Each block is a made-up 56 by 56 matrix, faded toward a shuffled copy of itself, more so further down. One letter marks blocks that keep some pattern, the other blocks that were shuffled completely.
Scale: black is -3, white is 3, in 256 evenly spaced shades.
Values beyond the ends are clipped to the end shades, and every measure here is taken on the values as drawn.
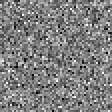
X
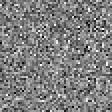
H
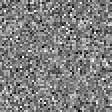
X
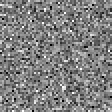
X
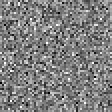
H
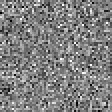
H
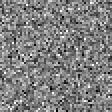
X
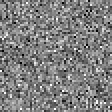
H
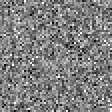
X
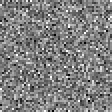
X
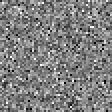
X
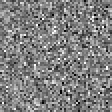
X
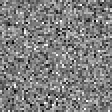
H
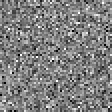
H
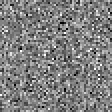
H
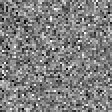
H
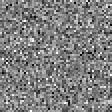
H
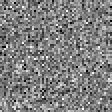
H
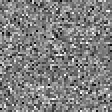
H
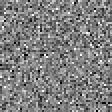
X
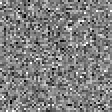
H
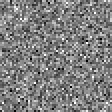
X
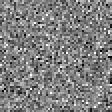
H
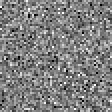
X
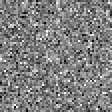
H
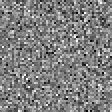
H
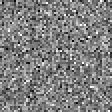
X
